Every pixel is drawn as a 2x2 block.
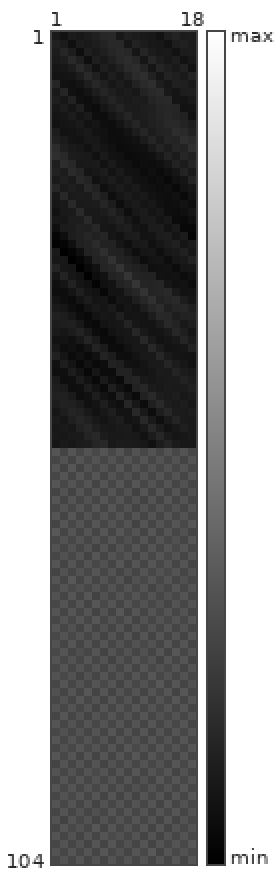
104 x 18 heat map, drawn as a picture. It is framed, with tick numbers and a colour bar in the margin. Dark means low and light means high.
It is made of 2 by 1 panels. Panel 1,1: very low, slanting down to the right, faint in contrast. Panel 2,1: low, checkered, faint in contrast.
